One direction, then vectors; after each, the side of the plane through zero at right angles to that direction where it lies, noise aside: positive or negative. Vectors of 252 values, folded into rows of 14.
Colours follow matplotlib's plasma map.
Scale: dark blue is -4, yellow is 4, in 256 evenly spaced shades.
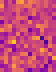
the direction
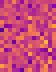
negative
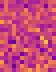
negative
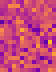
positive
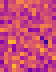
positive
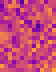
negative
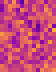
negative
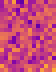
negative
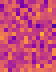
negative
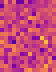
negative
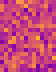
positive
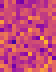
negative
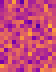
negative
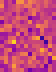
positive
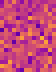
negative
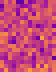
negative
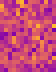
positive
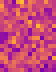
positive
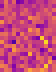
negative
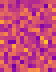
negative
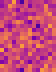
negative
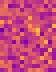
negative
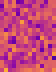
negative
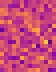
negative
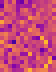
negative
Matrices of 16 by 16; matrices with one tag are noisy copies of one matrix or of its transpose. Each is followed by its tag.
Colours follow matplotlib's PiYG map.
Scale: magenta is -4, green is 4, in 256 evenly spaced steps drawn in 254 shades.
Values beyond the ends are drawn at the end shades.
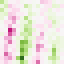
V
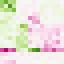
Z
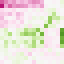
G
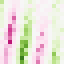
V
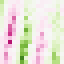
V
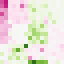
G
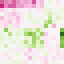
G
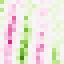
V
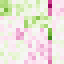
Z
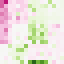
G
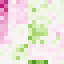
G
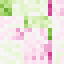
Z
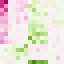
G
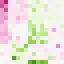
G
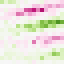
V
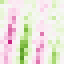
V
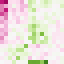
G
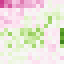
G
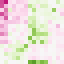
G
